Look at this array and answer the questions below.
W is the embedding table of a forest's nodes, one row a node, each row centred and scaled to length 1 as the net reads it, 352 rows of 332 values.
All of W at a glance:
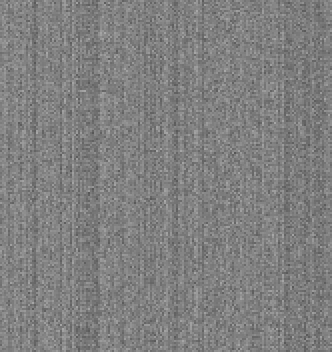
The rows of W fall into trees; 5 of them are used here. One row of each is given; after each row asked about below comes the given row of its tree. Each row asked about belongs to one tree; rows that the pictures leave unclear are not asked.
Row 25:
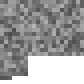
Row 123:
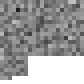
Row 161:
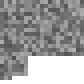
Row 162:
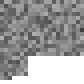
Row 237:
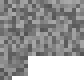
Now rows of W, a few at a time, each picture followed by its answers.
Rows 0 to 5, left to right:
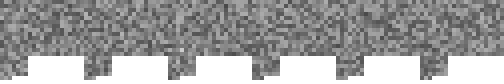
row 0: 162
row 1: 237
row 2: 161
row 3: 161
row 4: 162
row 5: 162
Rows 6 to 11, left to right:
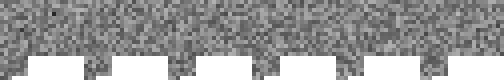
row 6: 237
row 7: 161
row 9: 161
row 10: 162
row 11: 123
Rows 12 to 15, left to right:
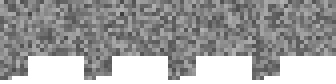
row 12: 25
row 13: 161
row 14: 162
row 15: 161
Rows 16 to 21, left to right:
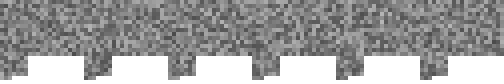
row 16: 162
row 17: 237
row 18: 237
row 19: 161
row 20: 161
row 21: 25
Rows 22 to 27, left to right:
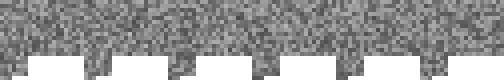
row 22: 162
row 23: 237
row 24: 237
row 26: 25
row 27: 162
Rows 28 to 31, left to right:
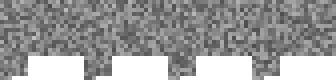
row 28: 237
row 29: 25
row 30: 123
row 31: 162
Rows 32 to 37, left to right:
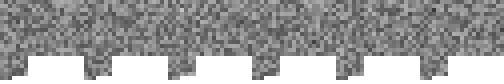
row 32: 237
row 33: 162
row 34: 161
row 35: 237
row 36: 237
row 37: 162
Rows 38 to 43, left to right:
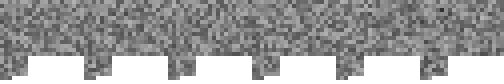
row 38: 161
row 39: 161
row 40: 161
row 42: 162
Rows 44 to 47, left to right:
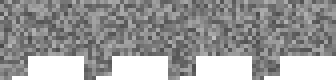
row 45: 161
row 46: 123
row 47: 161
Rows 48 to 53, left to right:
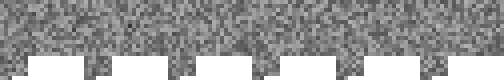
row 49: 25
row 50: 25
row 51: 161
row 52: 25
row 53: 25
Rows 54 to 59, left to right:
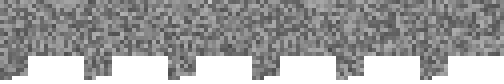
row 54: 237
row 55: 237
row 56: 161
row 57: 237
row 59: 162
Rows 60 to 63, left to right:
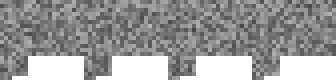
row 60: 161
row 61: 237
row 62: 237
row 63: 161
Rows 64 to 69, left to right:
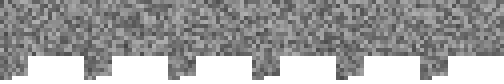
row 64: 161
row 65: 162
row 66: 161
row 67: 25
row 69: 161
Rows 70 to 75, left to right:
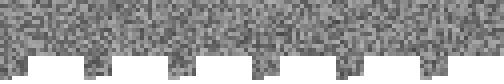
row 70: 161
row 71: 123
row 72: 123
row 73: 161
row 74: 237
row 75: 162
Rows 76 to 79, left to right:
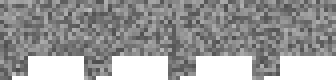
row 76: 161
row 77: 162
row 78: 161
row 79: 123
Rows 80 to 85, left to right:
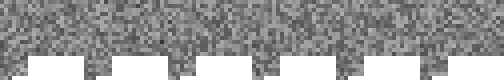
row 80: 162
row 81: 25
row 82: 162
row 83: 162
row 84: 162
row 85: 161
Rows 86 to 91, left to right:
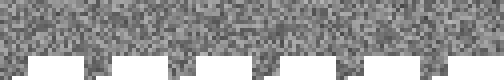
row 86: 237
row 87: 162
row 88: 162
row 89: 237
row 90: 25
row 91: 25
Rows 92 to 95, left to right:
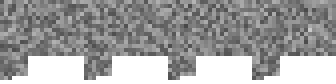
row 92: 162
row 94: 161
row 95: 237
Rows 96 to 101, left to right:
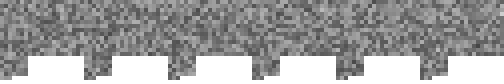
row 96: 162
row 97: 237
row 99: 161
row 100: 161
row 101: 161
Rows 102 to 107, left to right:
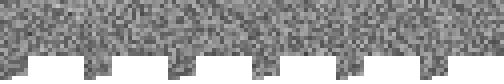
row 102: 237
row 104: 237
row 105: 123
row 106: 161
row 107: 25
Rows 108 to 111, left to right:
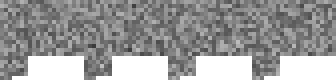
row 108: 237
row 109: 25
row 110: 162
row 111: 162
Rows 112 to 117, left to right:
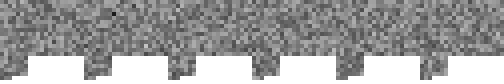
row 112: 237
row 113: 237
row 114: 237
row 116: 237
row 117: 161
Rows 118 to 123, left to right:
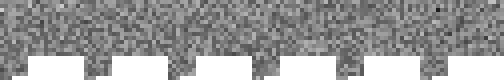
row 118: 161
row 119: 237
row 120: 161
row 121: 162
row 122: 123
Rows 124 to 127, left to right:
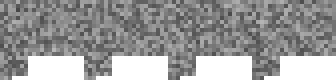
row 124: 123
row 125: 162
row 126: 237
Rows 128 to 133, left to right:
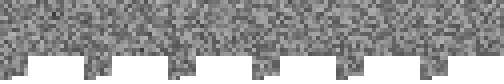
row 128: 237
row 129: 161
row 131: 161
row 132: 161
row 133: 161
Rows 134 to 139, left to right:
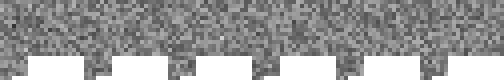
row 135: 25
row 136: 161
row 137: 25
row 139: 237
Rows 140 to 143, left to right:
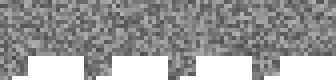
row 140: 161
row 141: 162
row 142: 25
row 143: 161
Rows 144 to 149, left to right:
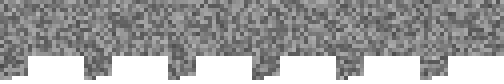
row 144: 123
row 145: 162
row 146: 161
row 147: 237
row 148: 162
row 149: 162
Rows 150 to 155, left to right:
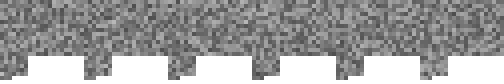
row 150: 237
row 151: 237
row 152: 161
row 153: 25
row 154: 161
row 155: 162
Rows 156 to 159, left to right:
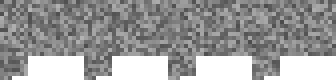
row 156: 162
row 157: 162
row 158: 123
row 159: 161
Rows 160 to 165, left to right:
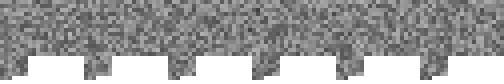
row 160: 161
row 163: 237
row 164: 161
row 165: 237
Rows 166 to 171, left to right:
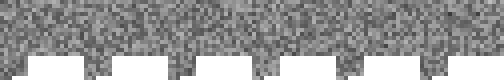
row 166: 237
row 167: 162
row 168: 237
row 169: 162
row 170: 162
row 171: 162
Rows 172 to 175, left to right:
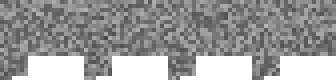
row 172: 237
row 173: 123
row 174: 162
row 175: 25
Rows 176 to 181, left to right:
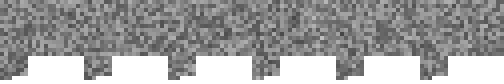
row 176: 237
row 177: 25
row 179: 123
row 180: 25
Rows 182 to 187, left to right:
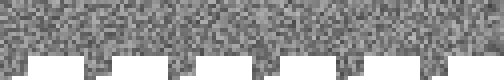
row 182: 237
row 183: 161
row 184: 161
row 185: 161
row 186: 237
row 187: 25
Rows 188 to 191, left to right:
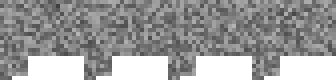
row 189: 161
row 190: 161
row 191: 161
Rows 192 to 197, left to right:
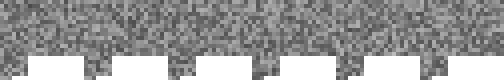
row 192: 123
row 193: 162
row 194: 162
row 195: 25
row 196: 237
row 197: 25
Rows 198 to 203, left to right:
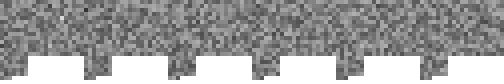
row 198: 237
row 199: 237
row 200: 161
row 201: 162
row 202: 161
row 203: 161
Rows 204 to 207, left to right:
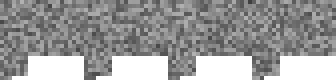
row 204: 237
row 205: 25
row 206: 25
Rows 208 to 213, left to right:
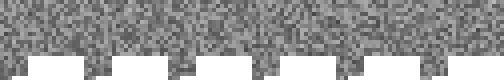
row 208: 25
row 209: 25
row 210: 25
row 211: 161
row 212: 161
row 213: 123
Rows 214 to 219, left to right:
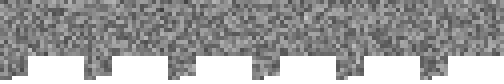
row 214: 237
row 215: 161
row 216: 162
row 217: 161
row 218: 25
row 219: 162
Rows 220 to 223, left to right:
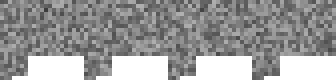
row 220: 237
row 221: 162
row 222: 25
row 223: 25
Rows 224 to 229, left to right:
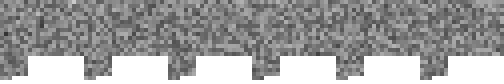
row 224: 123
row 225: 162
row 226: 161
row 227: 161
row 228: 162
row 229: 237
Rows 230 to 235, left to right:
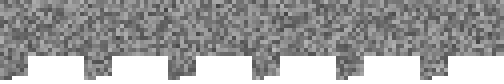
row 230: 237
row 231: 162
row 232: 25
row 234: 162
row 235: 162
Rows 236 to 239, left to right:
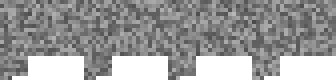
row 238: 25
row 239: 162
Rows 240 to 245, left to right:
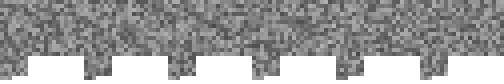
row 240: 162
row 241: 25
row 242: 162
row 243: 162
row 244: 25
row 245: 237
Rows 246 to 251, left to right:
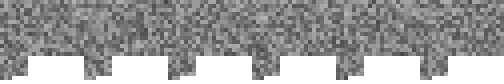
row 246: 161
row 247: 162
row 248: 161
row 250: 161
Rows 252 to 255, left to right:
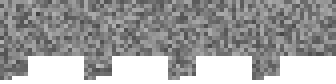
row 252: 161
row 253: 25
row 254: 123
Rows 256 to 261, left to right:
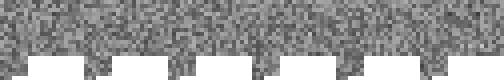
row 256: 25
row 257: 161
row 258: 237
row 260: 237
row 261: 162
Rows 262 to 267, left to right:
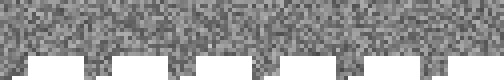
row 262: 237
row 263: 162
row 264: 162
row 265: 161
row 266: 161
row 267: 237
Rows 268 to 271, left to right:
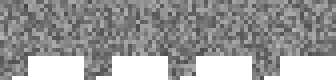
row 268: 162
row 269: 237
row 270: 162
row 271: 161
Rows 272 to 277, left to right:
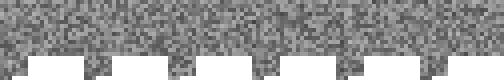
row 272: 161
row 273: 25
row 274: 123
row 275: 162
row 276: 161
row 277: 237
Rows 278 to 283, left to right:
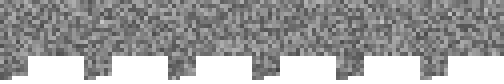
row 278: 161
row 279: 237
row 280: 162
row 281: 237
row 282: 237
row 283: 237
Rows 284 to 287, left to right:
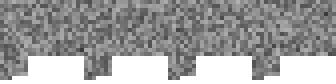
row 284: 161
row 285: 237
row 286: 237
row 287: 25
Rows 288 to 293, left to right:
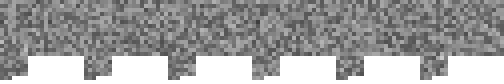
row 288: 161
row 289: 25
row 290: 162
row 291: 162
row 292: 25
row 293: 161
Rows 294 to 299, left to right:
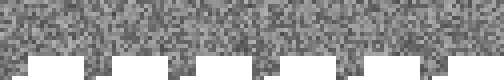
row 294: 162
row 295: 25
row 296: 25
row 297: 161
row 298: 25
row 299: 161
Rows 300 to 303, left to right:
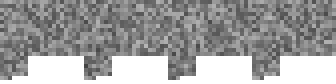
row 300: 162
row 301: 162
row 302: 25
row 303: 162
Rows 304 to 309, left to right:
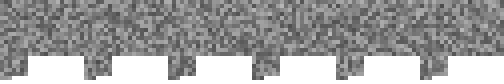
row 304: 237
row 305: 162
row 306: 25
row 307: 161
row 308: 161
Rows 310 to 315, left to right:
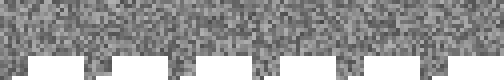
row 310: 25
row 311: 161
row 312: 162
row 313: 162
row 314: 162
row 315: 161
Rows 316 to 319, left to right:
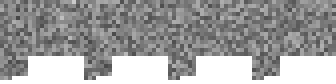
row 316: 123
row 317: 161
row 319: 237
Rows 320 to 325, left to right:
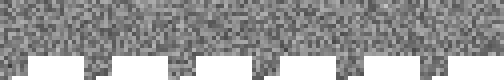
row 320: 237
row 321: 237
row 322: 162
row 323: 237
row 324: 25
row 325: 25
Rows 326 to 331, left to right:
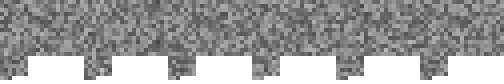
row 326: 162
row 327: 25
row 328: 162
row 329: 162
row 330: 162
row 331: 162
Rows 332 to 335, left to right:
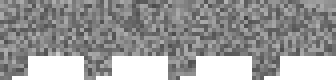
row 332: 237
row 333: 162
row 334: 161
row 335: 237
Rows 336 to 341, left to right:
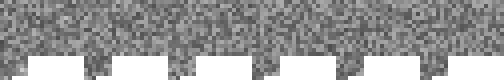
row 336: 162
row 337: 162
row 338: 162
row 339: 161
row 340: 237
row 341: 237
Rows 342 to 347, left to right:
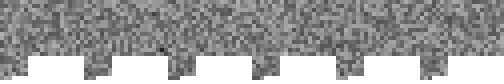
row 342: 162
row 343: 237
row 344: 237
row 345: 25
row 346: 162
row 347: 162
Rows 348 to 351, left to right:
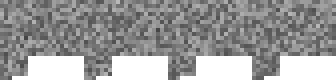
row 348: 161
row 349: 162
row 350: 161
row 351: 237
